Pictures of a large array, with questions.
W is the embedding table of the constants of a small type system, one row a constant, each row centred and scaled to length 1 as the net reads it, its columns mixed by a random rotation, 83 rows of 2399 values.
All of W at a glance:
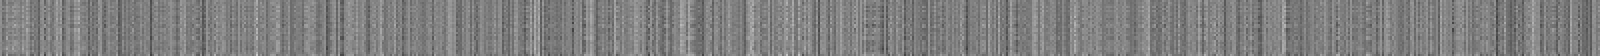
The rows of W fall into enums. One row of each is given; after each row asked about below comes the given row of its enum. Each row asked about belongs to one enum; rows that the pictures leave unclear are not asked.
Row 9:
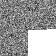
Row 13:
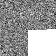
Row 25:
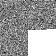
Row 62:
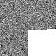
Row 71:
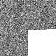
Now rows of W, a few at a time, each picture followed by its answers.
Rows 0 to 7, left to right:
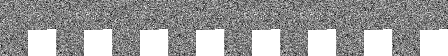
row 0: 62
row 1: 13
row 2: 25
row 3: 9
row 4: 13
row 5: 13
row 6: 9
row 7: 62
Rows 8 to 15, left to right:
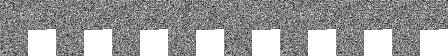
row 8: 13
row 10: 25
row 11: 71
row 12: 62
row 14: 25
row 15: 25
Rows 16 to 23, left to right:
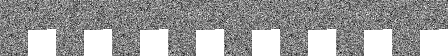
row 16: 9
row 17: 71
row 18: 9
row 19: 13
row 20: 62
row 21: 9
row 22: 13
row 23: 25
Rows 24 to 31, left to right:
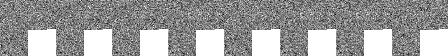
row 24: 62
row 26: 25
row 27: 13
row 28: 62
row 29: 13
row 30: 13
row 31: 9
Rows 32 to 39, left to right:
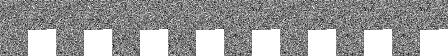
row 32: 25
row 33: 25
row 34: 62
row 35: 62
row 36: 9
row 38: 9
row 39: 9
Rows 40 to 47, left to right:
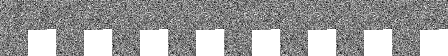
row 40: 71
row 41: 25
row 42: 62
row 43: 62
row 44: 13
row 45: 62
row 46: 62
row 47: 25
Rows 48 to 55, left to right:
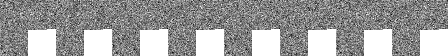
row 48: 13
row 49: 71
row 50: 62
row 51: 25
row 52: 62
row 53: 9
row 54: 13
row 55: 25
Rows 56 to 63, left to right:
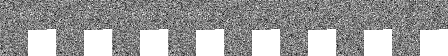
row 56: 13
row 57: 25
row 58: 13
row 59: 13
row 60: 25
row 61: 9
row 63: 71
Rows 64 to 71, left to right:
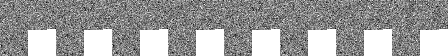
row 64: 62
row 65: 9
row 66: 62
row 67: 25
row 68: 9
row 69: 62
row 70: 25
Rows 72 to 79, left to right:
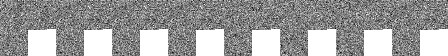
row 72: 71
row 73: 25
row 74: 25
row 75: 25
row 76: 9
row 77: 62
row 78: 13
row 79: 25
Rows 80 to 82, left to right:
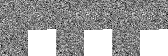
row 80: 62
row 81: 13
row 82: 13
